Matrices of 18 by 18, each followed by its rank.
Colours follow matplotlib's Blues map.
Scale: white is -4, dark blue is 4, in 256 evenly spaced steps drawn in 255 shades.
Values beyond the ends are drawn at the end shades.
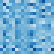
three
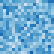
full rank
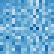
three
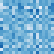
three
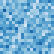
full rank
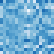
three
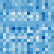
three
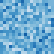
full rank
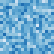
full rank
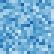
full rank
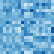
three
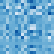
three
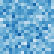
full rank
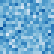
full rank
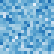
full rank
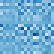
three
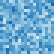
full rank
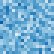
full rank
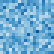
full rank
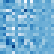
three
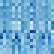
three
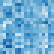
three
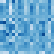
three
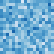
full rank
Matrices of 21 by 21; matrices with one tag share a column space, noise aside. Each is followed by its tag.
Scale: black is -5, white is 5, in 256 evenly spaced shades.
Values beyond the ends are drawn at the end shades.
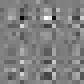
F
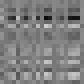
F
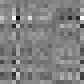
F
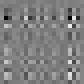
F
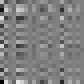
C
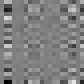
C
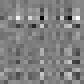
F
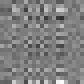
C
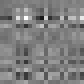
F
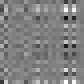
C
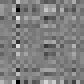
C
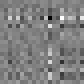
F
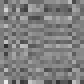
C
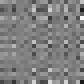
C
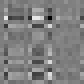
F
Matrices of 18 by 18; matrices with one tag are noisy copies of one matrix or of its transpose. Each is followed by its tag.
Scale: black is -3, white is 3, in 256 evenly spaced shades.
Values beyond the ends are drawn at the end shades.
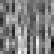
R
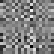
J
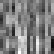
R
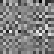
J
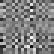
J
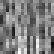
R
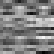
R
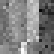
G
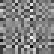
J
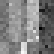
G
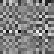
J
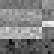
G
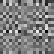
J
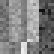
G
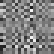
J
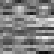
R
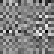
J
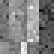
G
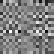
J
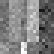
G
